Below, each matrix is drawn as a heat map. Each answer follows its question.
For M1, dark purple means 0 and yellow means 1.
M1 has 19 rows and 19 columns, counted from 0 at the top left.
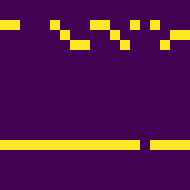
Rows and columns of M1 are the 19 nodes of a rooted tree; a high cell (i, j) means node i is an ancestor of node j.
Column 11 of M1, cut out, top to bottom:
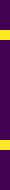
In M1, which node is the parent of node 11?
3
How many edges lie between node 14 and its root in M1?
0
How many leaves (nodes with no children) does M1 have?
15
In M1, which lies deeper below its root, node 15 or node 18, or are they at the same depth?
the same depth
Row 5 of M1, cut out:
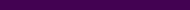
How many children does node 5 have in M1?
0
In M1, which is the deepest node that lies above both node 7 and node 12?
4
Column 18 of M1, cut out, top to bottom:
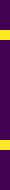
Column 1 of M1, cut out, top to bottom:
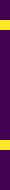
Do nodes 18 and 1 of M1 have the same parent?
no
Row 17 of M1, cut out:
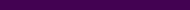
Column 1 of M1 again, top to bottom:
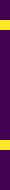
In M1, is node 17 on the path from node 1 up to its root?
no
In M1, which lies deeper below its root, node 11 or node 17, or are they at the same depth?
the same depth
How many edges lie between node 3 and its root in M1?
1
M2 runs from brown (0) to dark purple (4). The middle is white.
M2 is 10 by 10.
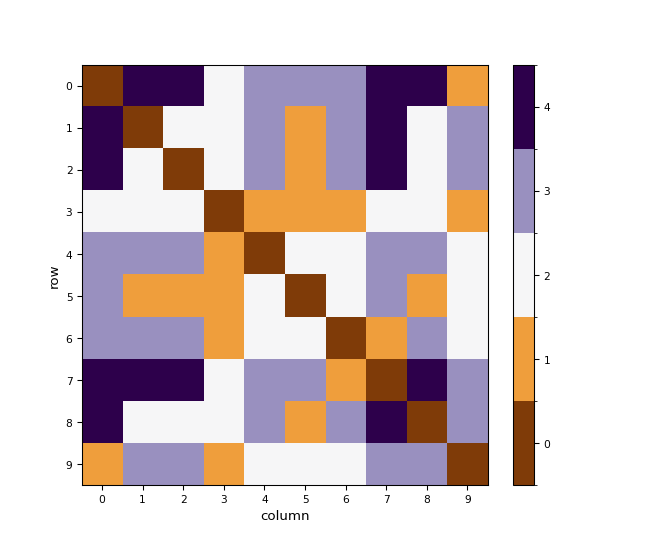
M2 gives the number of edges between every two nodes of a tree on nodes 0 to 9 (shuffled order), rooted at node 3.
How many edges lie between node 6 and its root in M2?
1
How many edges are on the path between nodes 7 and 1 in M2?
4
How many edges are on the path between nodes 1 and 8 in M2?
2
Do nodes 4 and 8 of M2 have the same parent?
no
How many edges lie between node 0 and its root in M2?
2
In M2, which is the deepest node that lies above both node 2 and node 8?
5
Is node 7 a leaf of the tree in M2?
yes
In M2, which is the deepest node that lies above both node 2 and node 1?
5
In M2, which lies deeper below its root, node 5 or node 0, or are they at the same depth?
node 0
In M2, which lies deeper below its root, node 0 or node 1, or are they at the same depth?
the same depth
